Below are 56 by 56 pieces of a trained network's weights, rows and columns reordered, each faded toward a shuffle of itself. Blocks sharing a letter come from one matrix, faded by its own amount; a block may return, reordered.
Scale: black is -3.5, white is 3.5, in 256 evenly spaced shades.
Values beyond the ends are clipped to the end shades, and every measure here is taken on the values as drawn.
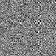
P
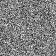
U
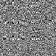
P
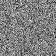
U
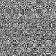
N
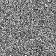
U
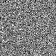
U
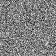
U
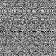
N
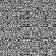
N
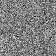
U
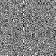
P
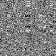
P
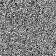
U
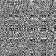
N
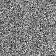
U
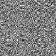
P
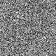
U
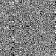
P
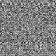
N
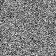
U
